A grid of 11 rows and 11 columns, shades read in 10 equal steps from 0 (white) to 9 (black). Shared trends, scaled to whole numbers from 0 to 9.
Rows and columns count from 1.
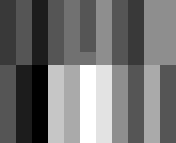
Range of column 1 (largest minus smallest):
1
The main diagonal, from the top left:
7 6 8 6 5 0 1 4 6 3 6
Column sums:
71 78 94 42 43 29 26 54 71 38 56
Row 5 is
7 6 8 6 5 5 4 6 7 4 4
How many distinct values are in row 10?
8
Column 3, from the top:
8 8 8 8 8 9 9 9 9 9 9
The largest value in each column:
7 8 9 6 5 6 4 6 7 4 6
